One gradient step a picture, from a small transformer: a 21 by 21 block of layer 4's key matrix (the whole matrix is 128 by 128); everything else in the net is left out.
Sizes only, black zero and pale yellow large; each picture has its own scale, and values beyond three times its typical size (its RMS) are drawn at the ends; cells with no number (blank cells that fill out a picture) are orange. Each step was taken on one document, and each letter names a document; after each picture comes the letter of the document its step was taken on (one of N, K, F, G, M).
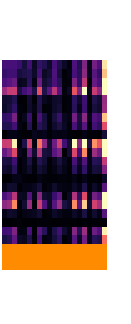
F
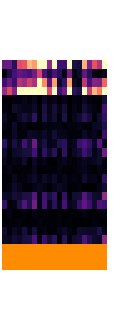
F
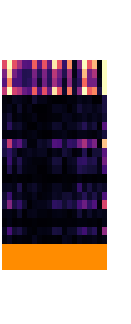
F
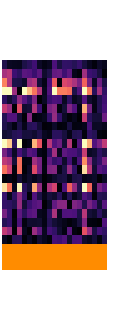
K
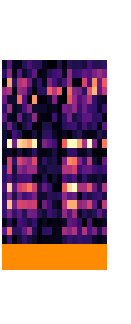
K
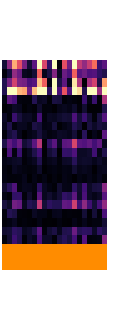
F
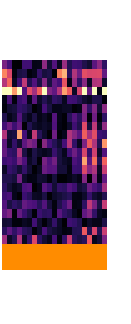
K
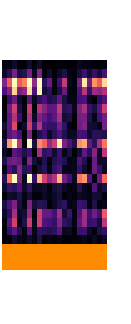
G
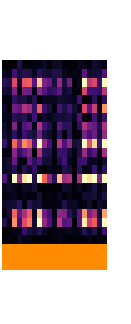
G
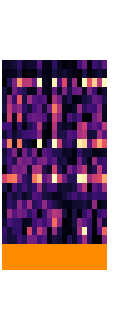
G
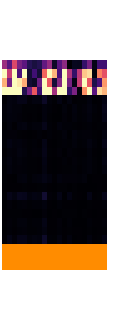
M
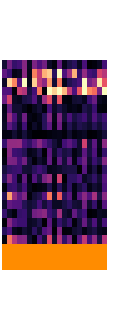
M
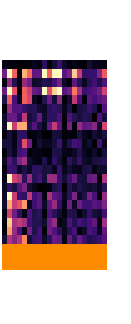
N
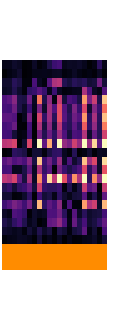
G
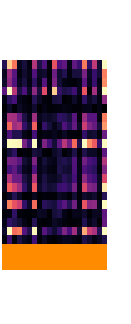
F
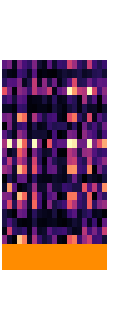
K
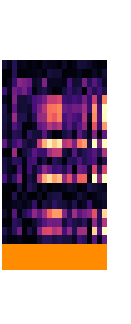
G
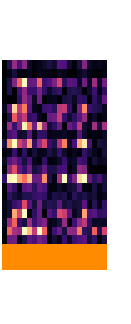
G
